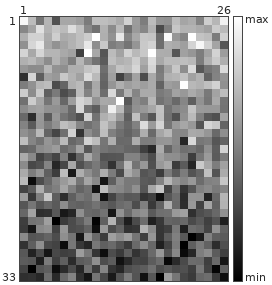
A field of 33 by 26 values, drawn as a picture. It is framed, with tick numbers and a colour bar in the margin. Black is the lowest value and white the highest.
The field climbs toward the top. No regular stripes run through it. No single row or column stands out from its neighbours.
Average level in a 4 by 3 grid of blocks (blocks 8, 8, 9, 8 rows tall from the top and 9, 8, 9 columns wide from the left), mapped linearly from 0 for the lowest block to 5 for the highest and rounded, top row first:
555
344
212
000
